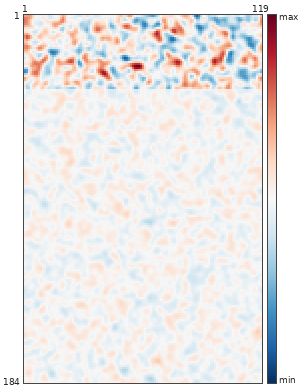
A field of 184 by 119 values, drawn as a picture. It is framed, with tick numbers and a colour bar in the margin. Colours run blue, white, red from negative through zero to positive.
On average the colour sits 50% of the way up the scale. No overall slope runs across the table. The field is mottled with small blotches. No lone cell stands out from its neighbours. Neither half mirrors the other. A horizontal seam about 20% of the way down splits the table, and the bottom part is calmer. There are no regular stripes. A few values lie far out on both sides of the bulk.
